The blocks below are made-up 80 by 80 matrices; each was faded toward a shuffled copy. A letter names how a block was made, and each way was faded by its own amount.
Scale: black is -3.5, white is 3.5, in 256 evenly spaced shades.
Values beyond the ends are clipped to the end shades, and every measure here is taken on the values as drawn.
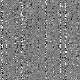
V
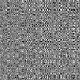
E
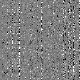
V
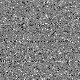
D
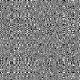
E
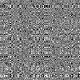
E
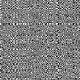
E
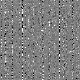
V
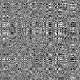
E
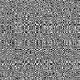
E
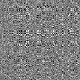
E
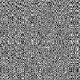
E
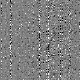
V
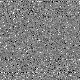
D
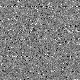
D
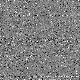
D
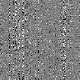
V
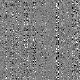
V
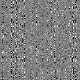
V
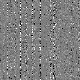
V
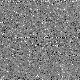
D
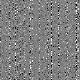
V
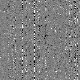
V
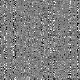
V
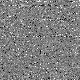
D
